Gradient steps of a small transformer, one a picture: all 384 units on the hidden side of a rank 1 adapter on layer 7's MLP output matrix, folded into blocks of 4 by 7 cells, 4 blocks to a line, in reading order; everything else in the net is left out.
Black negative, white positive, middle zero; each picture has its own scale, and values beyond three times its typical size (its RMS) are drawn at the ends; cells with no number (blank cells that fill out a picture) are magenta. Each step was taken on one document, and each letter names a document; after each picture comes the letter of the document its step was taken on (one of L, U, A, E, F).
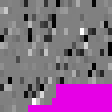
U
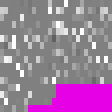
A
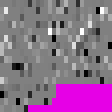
A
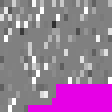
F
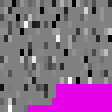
F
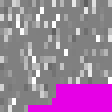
F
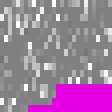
F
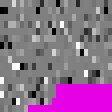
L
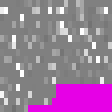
A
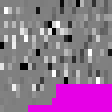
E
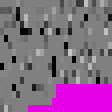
E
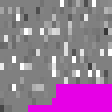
E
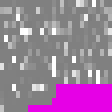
E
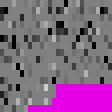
A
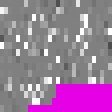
U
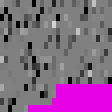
F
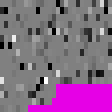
L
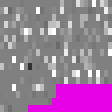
E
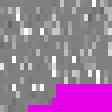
E
